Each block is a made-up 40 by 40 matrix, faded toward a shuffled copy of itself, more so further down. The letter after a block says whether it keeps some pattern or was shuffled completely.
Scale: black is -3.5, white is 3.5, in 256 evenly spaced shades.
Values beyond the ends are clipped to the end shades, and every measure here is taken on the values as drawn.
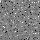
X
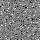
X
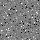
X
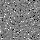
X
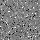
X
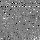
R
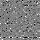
R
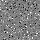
X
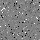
X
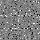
R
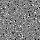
X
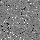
X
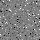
X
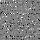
R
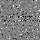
R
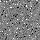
X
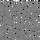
R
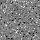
X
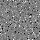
X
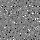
R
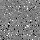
R
